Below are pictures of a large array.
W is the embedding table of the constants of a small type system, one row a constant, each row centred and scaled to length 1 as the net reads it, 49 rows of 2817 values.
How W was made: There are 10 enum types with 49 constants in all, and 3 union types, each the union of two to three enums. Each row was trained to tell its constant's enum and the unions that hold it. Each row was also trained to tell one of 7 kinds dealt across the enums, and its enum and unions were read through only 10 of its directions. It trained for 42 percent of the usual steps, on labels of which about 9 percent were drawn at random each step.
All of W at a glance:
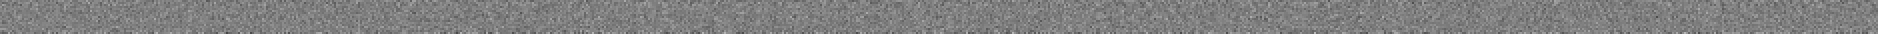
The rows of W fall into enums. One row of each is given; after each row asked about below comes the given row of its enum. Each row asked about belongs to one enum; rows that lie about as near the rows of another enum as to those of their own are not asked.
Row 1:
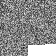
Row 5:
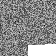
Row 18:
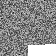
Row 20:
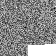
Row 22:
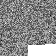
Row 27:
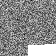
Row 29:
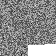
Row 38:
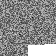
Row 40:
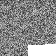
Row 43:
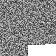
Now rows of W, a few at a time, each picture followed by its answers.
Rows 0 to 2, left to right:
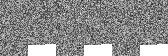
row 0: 43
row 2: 43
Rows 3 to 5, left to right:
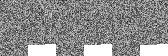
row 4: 5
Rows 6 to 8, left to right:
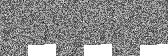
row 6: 20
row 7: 20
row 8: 29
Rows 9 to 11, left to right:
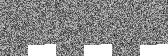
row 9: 29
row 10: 18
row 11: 29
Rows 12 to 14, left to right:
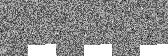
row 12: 22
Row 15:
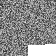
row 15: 18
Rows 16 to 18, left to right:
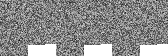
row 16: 22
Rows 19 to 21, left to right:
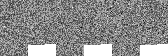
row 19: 20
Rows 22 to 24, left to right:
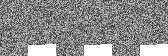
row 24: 5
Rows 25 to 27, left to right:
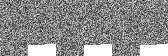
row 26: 18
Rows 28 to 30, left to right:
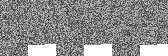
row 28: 20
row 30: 18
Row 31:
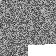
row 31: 38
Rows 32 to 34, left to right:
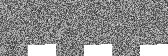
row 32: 22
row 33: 18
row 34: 43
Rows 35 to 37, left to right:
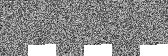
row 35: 5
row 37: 29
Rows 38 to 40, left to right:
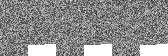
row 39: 20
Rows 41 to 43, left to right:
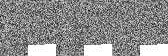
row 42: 1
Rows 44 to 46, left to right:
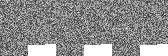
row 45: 29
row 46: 38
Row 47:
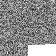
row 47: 43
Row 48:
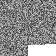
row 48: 43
